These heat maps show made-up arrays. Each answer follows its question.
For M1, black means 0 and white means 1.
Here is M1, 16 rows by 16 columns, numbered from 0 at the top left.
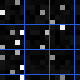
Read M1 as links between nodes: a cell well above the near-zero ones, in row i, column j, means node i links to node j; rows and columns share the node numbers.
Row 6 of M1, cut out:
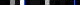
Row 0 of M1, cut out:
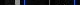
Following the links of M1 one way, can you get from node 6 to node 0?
yes
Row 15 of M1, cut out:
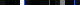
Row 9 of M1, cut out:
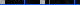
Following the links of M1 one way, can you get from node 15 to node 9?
no
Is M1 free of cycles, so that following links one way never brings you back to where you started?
yes
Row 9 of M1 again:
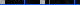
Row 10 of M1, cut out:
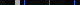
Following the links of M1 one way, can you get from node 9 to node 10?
no
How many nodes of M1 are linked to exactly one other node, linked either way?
4
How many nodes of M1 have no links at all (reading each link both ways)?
1
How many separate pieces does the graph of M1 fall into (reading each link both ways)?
2
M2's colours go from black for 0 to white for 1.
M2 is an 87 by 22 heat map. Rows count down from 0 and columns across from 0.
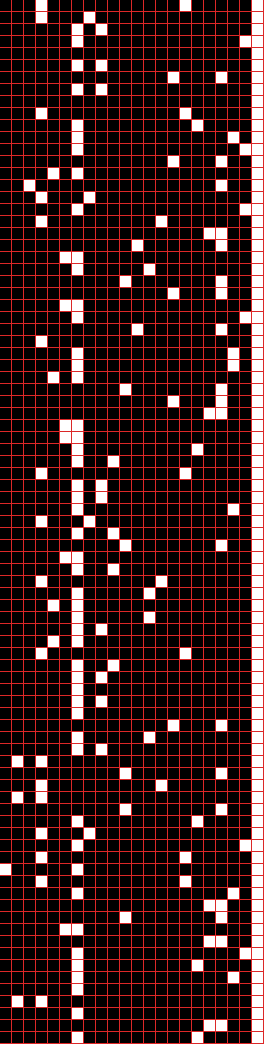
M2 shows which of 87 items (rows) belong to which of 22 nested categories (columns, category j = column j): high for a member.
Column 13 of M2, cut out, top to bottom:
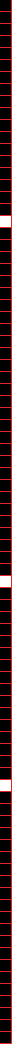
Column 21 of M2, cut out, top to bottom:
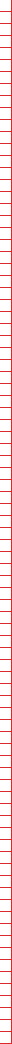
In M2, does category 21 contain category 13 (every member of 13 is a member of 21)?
yes
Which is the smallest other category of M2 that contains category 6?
21
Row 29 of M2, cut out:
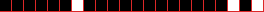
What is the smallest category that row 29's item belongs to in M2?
19
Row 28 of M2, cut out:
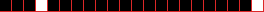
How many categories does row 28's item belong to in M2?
2
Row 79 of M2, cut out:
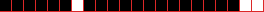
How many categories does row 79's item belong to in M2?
3
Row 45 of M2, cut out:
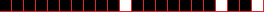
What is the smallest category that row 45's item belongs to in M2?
10
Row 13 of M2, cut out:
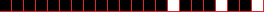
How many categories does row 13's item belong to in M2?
3
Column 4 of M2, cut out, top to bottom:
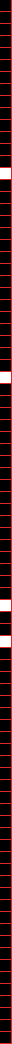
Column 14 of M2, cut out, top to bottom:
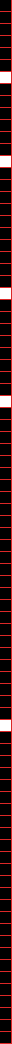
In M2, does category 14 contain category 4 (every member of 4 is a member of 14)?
no
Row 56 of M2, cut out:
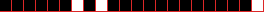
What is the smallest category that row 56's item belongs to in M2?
8
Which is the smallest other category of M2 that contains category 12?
6
